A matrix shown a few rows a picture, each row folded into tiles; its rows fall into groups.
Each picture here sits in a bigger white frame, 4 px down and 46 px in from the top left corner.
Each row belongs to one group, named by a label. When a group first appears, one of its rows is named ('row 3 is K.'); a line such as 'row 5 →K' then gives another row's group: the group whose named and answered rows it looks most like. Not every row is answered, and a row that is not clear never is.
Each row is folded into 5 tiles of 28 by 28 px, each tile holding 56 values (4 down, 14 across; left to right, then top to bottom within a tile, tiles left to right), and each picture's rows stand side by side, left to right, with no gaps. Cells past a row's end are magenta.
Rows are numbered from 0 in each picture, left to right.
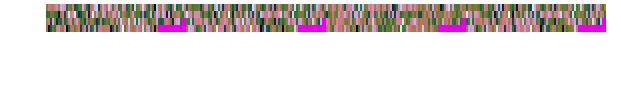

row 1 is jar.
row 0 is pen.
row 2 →pen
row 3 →jar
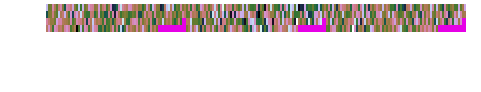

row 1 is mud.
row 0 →pen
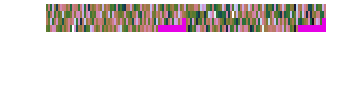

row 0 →mud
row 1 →pen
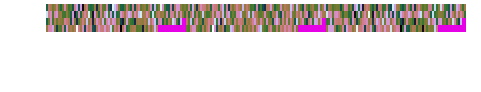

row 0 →jar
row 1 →mud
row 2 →jar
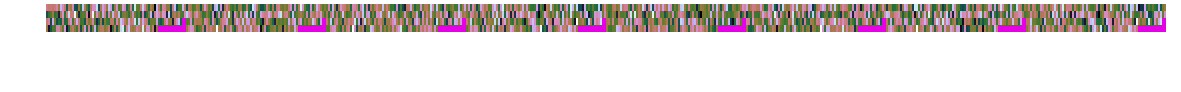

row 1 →jar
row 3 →mud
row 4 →pen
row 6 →jar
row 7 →mud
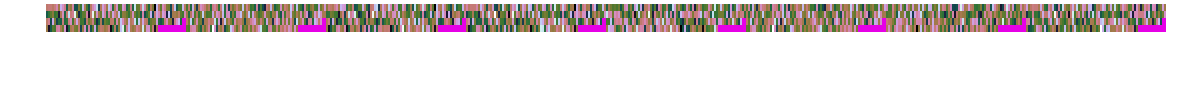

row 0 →pen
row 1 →mud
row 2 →pen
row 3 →pen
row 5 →mud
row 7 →pen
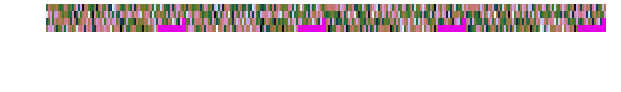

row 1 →jar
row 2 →pen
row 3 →pen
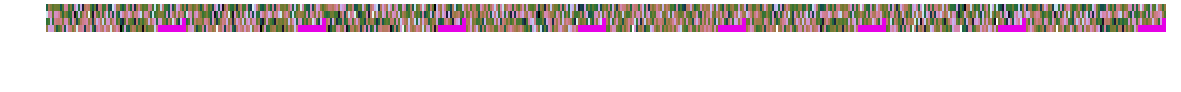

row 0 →jar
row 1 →jar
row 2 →pen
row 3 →mud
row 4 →mud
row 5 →jar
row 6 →mud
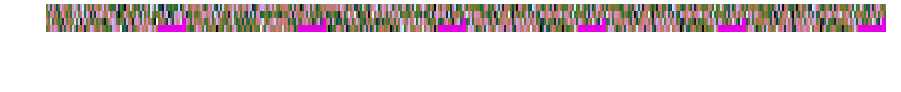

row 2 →pen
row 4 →jar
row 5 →jar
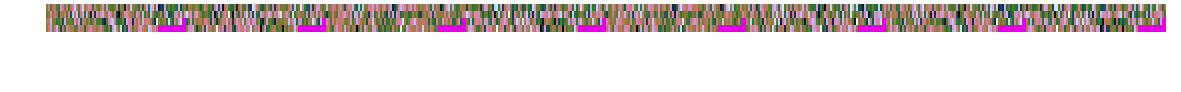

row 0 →mud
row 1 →jar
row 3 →jar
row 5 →mud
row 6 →mud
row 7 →jar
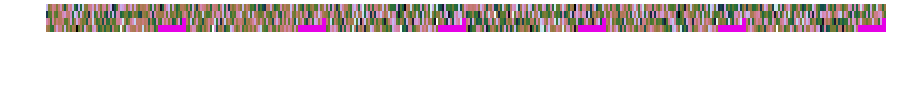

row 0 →pen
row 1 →mud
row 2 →mud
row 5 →jar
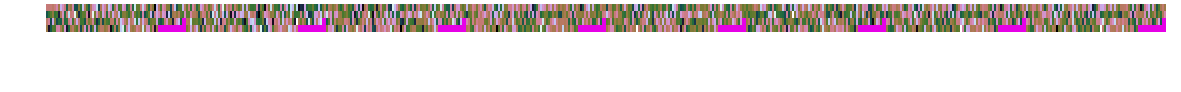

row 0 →pen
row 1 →mud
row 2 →jar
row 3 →pen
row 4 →jar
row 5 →pen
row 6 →pen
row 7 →pen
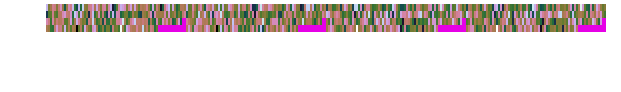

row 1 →pen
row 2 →jar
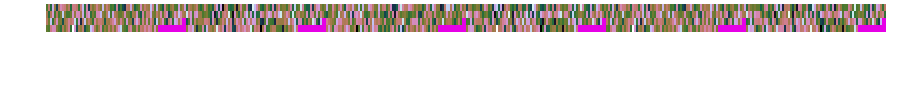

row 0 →mud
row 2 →pen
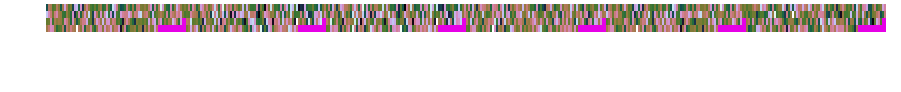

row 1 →mud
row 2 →mud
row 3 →mud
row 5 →pen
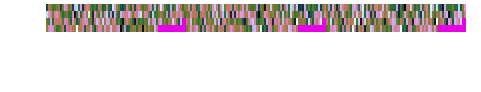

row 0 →jar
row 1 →mud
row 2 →mud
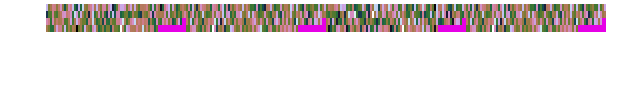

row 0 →pen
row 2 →pen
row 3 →mud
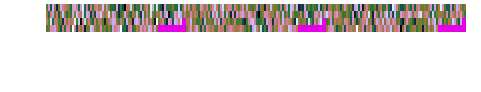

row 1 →mud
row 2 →jar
